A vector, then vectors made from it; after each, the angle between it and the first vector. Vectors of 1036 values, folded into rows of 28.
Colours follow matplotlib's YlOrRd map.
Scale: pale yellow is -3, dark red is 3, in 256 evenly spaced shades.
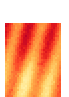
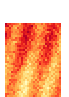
nearly parallel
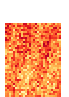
partly aligned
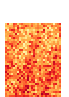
partly opposed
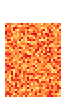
orthogonal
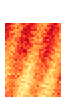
nearly parallel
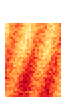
nearly opposite
